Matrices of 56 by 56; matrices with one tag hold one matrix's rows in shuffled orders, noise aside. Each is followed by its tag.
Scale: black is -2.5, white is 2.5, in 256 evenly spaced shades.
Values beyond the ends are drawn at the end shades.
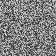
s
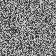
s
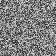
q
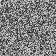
q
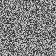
s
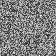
s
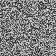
q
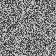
s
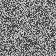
s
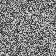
q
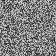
s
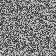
q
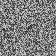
s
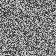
s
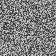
s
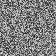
s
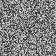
s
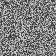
s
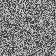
s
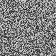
s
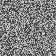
s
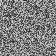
s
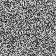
s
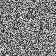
q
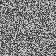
q
